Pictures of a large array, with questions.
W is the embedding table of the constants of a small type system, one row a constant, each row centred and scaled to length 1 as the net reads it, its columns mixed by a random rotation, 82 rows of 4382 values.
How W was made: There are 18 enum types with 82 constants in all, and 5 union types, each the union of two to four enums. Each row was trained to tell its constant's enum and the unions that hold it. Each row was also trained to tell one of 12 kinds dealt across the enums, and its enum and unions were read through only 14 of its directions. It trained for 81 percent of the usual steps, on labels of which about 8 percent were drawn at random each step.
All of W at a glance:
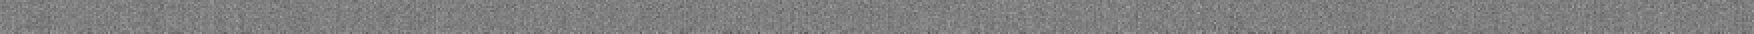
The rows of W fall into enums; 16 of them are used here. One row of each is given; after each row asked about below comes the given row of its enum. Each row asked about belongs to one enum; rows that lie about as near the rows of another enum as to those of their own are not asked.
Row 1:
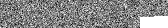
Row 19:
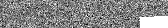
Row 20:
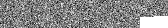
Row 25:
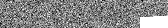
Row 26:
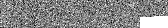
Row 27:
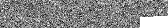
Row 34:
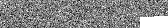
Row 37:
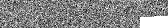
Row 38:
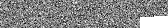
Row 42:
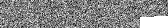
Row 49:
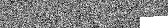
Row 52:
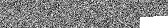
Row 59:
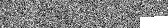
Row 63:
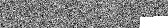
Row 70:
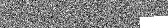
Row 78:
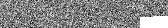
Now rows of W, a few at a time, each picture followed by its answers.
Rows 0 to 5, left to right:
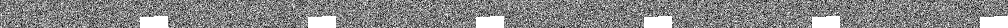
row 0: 1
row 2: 42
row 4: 26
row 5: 49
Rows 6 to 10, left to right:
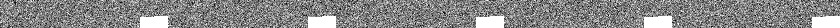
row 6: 26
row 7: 42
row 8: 27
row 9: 26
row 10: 49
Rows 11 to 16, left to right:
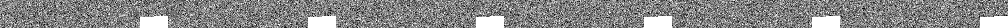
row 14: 27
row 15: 70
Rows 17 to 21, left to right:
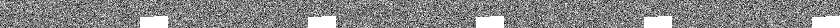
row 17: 70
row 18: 25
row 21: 20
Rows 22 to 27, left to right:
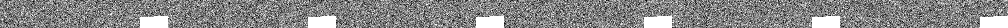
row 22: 20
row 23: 42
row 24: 20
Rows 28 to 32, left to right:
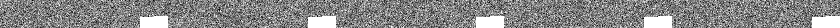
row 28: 34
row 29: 59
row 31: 42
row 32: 49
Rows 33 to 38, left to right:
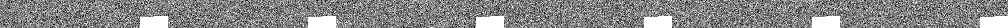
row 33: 49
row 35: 63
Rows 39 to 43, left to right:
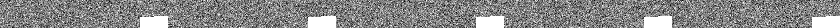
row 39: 25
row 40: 42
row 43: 25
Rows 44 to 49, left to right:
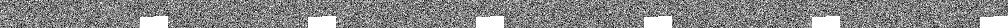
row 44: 42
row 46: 26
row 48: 20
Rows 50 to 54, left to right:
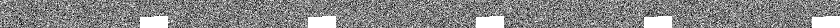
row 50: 34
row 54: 49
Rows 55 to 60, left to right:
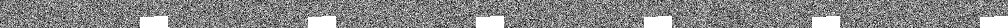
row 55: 59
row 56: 1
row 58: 34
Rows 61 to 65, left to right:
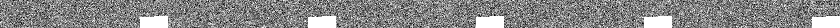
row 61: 26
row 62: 52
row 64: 34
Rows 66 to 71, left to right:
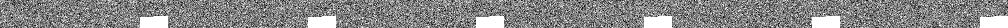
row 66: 26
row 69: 20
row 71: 34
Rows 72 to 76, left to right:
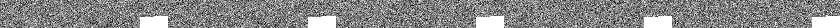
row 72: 1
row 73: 1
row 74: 70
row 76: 27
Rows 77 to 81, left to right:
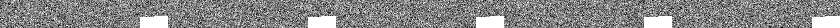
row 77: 59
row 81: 49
